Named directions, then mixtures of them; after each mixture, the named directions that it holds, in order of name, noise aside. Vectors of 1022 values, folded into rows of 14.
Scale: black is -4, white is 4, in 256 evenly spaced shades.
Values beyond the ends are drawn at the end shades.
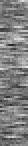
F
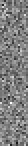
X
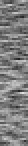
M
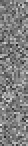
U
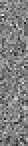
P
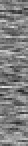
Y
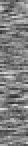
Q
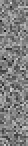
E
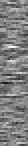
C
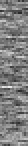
Y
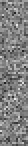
C, P, U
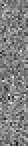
P, X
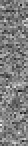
M, U, Y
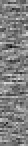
C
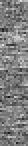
F, X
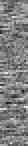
Q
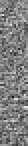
P, Q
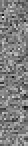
P, Q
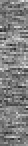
F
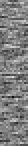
C, P, Q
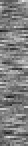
F, M, Q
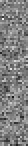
C, P, X
